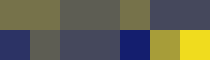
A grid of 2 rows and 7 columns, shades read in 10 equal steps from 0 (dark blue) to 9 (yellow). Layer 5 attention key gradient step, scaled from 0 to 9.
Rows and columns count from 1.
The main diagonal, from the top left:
4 3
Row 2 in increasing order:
0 1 2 2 3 6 9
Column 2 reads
4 3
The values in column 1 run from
1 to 4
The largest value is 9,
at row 2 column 7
